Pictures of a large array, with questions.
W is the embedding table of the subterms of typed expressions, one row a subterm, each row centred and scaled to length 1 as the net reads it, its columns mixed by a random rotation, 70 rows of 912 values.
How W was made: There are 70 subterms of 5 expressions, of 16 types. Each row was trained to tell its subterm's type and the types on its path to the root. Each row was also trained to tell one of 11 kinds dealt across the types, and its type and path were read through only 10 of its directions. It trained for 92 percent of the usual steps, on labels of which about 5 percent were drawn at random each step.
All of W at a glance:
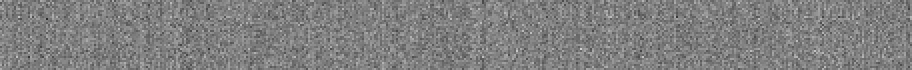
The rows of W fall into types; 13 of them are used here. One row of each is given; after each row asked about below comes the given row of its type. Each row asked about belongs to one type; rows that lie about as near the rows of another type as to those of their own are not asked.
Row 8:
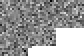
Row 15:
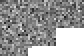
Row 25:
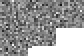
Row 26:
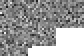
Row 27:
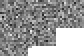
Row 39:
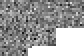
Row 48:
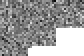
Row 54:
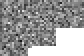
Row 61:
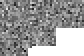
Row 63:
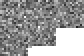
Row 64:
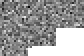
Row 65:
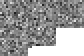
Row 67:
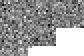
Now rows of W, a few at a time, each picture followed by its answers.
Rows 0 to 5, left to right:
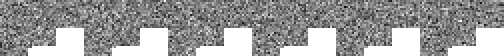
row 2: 67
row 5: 8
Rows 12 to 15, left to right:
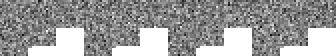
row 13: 54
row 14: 54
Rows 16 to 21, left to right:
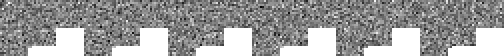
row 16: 67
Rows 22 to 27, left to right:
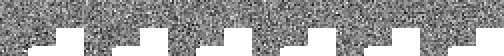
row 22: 26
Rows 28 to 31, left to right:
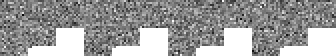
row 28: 67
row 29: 61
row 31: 65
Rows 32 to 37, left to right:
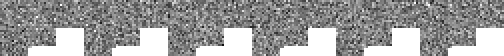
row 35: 67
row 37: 48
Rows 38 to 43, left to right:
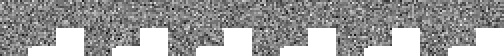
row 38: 15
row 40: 15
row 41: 65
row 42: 39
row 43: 61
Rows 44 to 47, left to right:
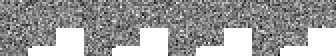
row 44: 54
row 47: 54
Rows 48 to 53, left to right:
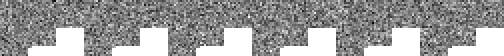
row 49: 25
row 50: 48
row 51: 15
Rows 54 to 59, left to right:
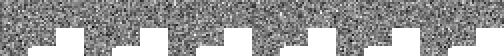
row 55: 15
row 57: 64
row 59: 48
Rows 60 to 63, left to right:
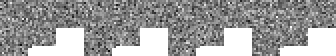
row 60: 26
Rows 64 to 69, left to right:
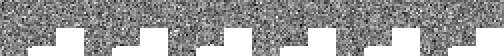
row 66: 8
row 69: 65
